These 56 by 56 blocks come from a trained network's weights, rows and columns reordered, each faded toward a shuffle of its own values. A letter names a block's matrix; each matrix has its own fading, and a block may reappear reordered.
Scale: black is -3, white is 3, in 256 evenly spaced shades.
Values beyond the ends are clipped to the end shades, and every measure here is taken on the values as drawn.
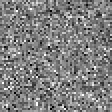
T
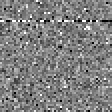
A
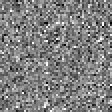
A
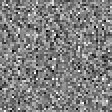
A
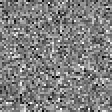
T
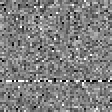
A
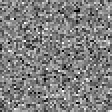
A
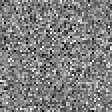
T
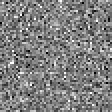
T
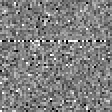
A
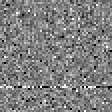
A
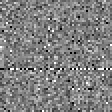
A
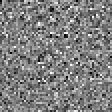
A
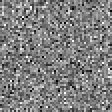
T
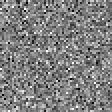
T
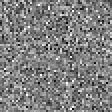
T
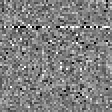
A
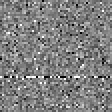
A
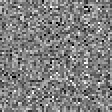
A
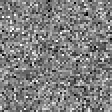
T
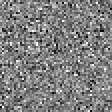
T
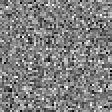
T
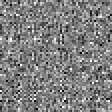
A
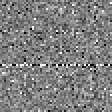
A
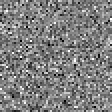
T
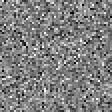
T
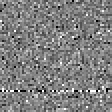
A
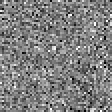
A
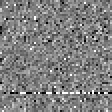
A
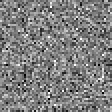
A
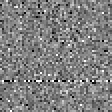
A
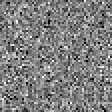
A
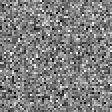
T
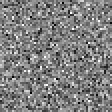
T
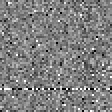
A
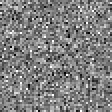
T
